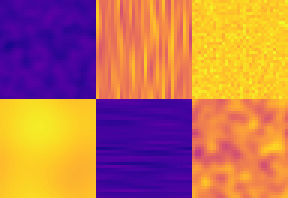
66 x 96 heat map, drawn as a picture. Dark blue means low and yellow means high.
The table splits into 2 rows of 3 panels. Panel 1,1: very low, blotchy, faint in contrast. Panel 1,2: high, streaked downward. Panel 1,3: very high, fine-grained, faint in contrast. Panel 2,1: very high, smooth, faint in contrast. Panel 2,2: very low, streaked across, faint in contrast. Panel 2,3: high, blotchy.
